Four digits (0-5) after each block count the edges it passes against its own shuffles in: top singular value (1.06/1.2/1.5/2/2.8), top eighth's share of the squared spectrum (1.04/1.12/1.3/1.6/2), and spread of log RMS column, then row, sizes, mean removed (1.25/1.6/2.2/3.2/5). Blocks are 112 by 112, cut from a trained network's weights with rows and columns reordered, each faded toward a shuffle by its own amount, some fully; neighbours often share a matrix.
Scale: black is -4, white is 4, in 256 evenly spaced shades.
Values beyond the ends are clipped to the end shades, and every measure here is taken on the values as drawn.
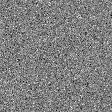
0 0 0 0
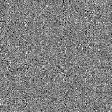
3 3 2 1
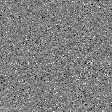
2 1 0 1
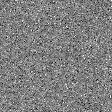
0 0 0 0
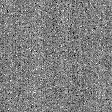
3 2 0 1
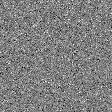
0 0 0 0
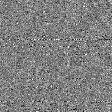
3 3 1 3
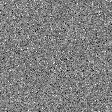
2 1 0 1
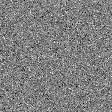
0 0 0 0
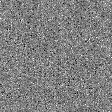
1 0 0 0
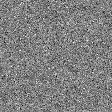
0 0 0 0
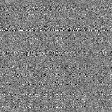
3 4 2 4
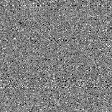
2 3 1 3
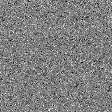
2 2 0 2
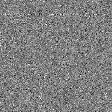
2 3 1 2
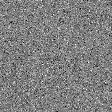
1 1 0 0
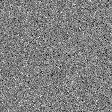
1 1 0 0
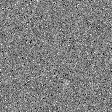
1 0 0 0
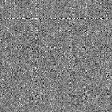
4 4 2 3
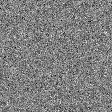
1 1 0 0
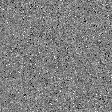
1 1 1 0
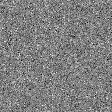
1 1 0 0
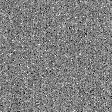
2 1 0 0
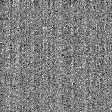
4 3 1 2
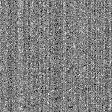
4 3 1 2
